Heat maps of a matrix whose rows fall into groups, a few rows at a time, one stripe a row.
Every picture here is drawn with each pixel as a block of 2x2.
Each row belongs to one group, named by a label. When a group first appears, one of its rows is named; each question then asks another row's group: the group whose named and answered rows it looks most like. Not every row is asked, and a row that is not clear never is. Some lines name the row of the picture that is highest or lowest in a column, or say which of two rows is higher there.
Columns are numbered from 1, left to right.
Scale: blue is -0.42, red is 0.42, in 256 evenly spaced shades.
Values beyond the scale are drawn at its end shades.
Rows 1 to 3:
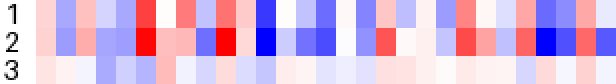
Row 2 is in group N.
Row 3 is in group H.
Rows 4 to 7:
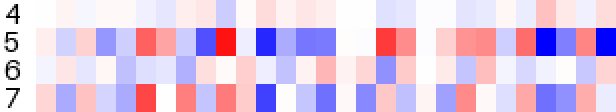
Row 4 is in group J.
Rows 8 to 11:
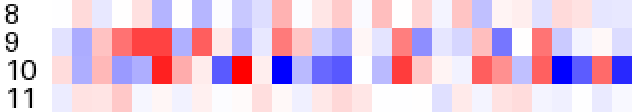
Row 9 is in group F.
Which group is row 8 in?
J
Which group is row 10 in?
N
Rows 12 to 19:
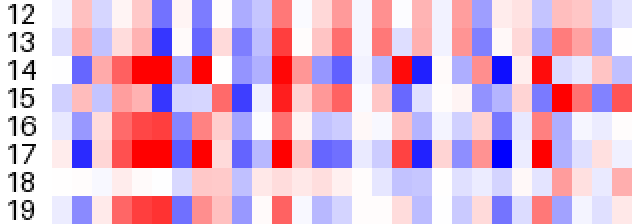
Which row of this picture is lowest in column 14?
17
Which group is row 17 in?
F
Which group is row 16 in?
F
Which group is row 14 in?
F
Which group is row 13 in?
J
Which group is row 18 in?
J
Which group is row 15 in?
J
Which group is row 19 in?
F
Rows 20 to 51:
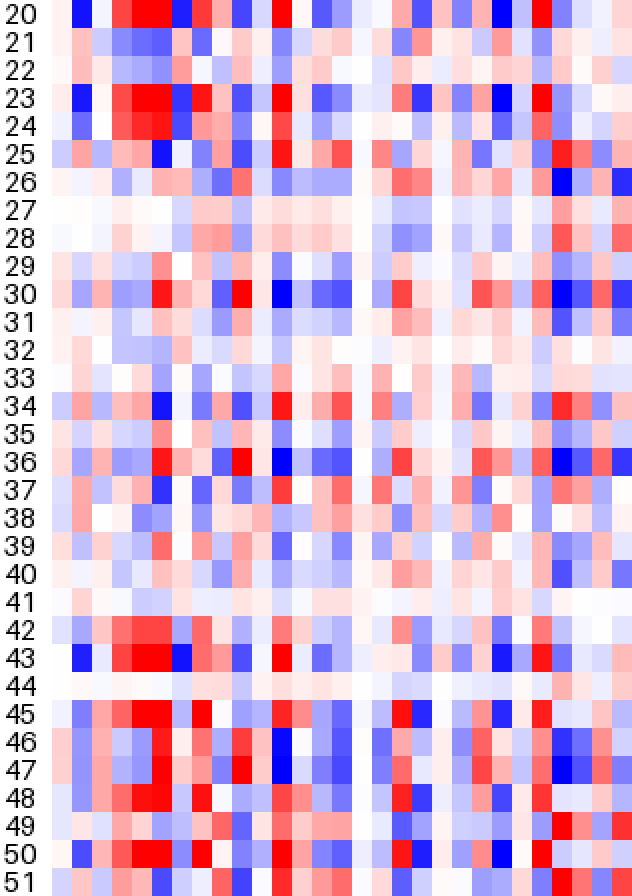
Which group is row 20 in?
F
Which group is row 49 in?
J
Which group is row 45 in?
F
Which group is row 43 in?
F
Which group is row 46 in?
N
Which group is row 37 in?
J
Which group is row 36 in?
N
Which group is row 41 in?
H
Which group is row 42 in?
F
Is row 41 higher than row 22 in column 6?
Yes
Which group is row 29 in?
N
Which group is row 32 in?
H
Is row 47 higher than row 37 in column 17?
No
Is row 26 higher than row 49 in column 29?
No
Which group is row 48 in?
F
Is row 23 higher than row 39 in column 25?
Yes
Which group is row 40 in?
N
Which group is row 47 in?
N
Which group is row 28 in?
J
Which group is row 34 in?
J
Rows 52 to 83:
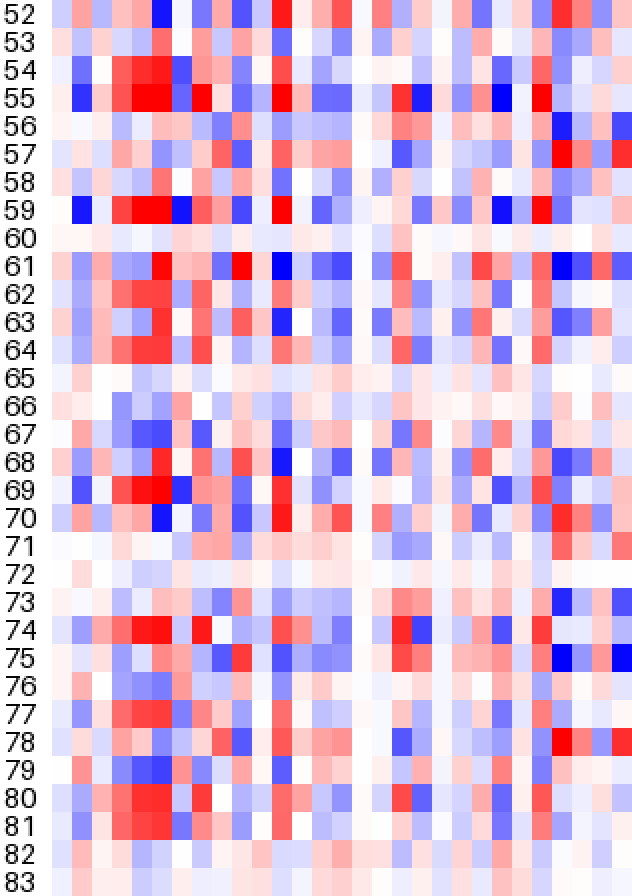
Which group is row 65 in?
H
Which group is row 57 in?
J
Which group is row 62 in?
F
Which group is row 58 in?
N
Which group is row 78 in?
J
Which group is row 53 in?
N
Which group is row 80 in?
F
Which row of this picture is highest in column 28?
61
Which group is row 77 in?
F
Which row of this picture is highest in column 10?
61
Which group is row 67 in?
H
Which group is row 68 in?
N
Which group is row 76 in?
H
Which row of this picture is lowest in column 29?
75
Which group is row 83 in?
H
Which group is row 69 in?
F
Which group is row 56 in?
N
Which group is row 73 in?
N
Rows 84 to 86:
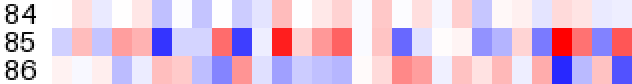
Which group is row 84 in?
J
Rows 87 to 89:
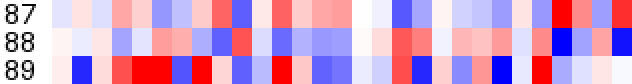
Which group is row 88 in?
N
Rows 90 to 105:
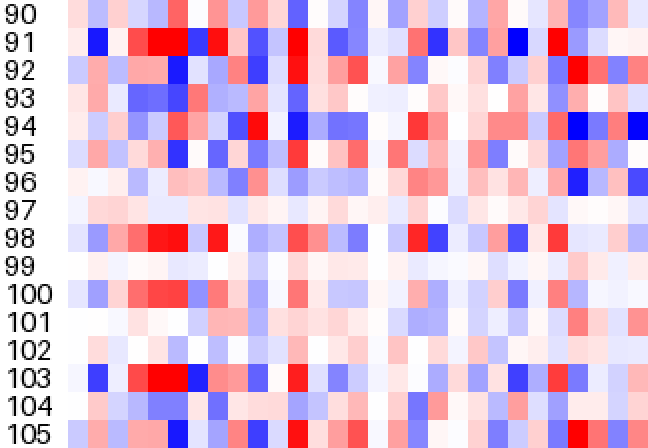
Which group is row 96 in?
N
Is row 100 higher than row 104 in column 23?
No
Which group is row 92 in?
J
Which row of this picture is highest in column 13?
98
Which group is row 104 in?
H
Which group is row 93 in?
H
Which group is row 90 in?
N
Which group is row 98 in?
F
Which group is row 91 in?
F
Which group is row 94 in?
N
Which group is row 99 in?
J
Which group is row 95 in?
J
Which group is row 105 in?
J
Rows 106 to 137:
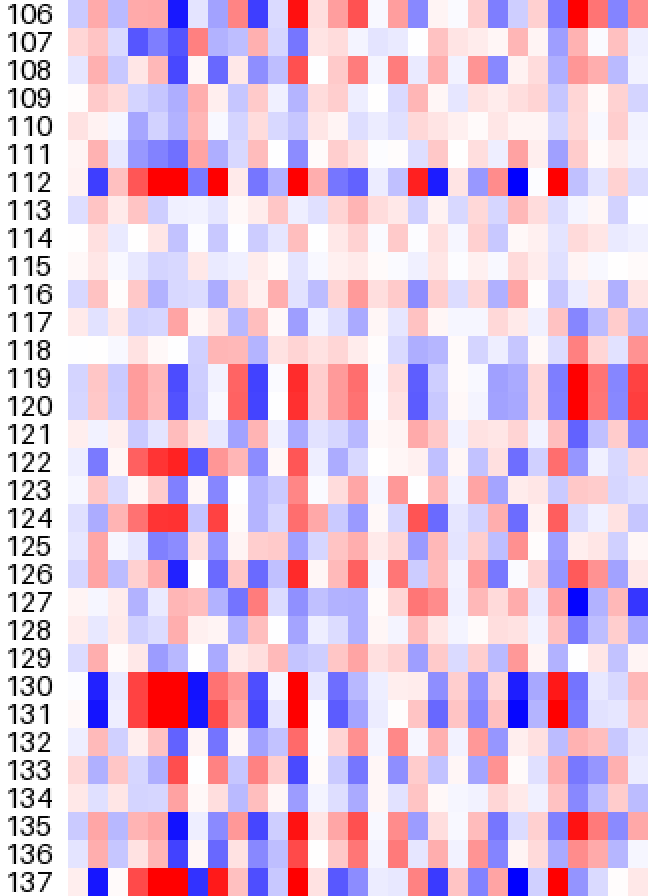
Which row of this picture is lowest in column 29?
127
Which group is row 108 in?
J
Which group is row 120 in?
J
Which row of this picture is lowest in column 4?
107
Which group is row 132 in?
J
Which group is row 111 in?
H
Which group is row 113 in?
H
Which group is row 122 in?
F
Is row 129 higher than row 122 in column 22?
No
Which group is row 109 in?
H
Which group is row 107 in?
H
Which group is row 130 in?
F
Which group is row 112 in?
F
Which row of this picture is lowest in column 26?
127
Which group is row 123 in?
J
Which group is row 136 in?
J
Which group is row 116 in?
H
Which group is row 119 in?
J
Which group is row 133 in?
N
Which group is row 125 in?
H
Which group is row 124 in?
F
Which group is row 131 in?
F
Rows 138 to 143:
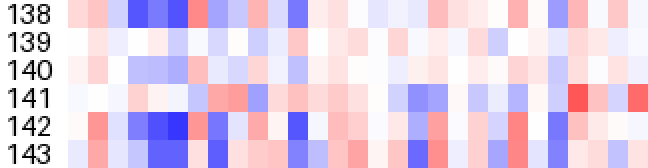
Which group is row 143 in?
H
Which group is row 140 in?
H
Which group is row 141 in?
J
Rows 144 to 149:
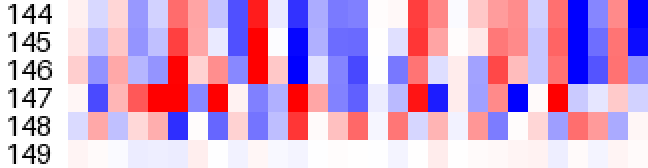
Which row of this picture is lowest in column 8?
148
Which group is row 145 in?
N
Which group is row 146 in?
N
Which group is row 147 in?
F
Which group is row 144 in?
N
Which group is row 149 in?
H
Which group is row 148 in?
J
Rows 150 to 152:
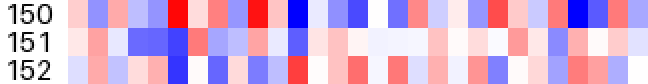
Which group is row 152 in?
J
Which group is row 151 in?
H
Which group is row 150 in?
N
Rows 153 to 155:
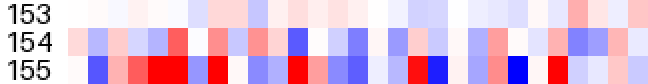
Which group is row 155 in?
F
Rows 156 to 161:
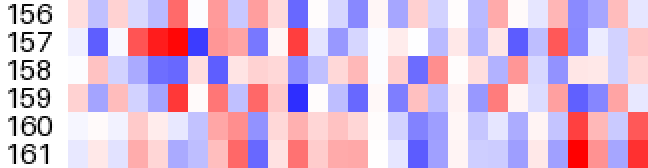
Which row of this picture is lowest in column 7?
157
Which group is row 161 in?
J
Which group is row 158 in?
H
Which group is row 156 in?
N
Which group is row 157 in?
F
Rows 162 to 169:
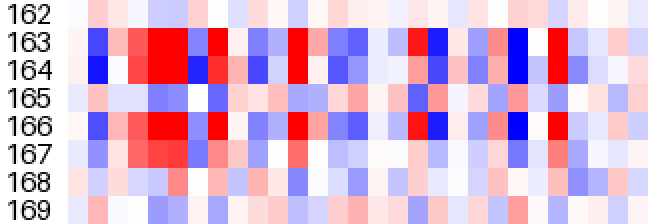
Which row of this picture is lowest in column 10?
164
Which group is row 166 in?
F
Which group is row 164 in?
F
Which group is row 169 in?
H
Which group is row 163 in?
F
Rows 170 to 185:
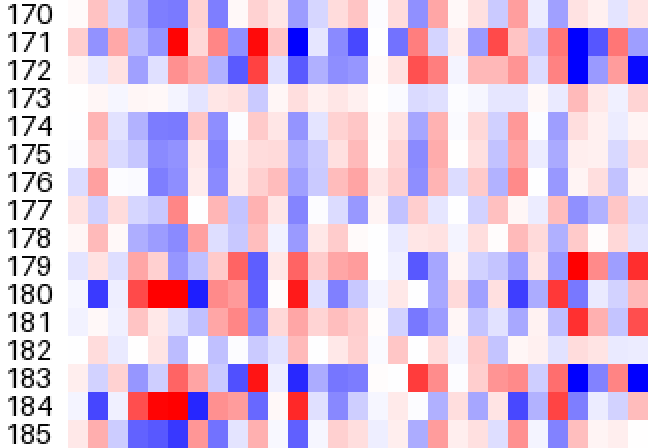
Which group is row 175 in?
H
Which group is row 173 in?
J
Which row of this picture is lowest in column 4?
185
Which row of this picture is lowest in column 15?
171
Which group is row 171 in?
N
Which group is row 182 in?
J
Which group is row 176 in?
H
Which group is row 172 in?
N
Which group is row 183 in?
N
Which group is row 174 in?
H
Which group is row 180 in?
F
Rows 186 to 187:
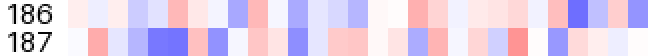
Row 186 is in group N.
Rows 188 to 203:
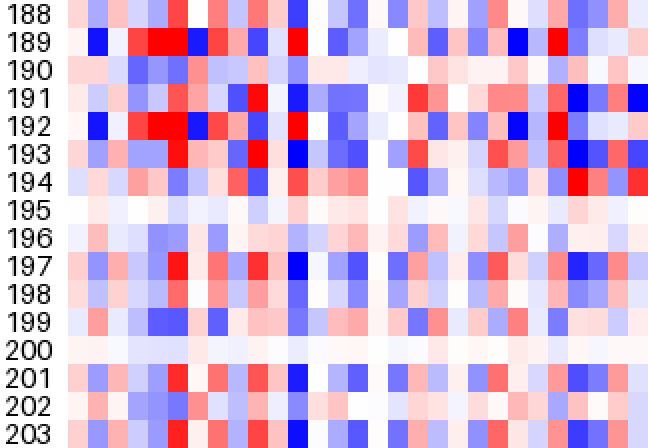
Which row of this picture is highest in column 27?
194
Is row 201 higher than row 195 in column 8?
Yes
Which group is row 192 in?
F
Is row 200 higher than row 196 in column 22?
Yes
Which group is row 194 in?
J
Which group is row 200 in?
H
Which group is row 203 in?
N
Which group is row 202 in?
H
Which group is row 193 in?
N
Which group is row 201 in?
N
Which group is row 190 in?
H
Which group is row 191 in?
N
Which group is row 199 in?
H
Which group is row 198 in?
N
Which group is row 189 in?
F
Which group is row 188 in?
N
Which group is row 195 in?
J
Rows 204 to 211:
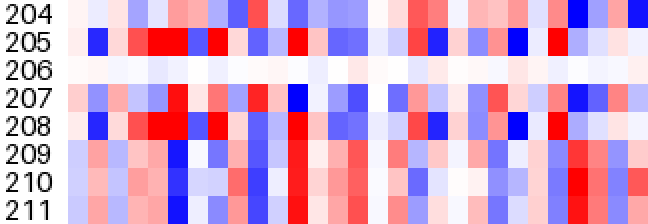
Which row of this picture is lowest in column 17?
207
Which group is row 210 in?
J
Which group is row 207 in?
N
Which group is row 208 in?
F
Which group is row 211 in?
J
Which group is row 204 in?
N
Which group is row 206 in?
H
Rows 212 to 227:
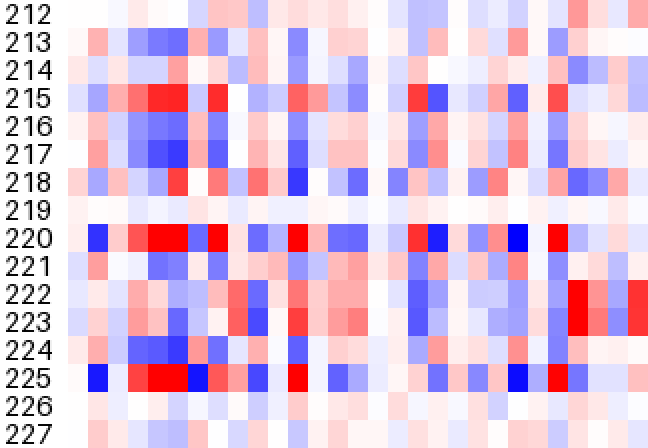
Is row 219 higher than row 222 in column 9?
No
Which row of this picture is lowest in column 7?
225
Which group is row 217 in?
H
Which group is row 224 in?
H
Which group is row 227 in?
H
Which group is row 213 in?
H
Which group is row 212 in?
J
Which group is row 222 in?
J
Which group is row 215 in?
F
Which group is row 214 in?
N
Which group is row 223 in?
J
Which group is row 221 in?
H
